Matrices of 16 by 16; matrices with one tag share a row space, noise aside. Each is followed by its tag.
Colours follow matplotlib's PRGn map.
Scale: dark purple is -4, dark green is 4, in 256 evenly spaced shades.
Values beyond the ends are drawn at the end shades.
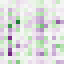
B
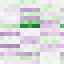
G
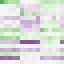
G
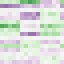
G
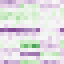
G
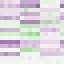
G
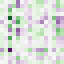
B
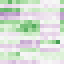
G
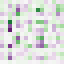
B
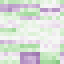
G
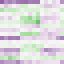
G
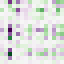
B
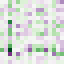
B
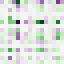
B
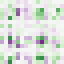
B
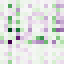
B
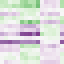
G
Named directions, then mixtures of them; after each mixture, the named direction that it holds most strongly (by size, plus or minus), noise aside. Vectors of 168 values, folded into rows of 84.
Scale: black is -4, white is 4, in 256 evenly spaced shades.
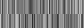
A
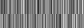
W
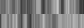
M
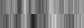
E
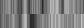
E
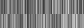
W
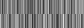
A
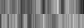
M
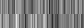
A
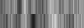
E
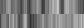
M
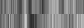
E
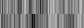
E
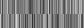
A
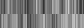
M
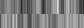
M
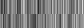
W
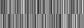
W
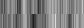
E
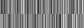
W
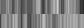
M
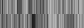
E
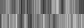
M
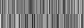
A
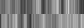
M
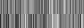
A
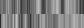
M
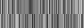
A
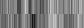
E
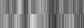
E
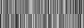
A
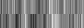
E
